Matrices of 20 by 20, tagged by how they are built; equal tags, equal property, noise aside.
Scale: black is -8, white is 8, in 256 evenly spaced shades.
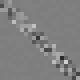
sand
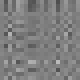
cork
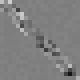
sand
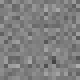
cork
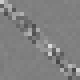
sand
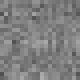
cork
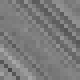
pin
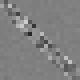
sand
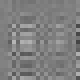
cork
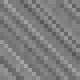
pin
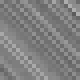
pin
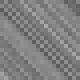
pin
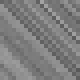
pin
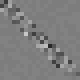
sand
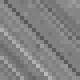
pin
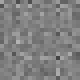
cork
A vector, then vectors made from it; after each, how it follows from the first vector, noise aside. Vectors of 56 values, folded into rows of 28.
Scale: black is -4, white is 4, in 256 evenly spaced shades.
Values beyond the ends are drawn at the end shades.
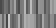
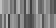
negated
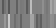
partly zeroed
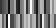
scaled up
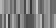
negated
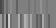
partly zeroed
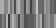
negated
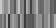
negated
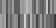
reversed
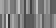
negated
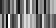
scaled up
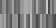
reversed
